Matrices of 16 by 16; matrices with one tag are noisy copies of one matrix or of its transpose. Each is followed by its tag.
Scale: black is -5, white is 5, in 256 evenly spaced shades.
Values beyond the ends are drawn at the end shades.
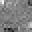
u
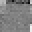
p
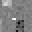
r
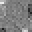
u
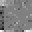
p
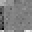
p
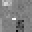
r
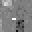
r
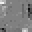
u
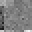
p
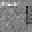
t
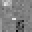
r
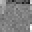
p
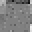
p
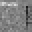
t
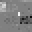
r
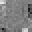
u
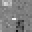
r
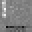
t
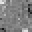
u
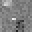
r
